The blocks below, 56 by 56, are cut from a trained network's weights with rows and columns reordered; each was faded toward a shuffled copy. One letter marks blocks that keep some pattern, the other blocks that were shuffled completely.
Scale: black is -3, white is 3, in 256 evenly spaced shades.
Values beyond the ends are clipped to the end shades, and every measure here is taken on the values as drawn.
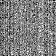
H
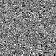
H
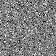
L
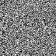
H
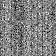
H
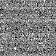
H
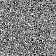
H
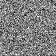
L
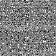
H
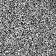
L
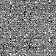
H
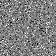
L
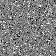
L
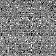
H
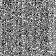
H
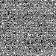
H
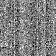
H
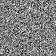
H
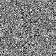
H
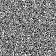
L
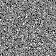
L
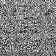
H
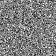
L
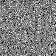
L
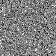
L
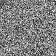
L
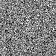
L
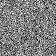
L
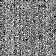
H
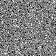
L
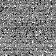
H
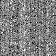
H
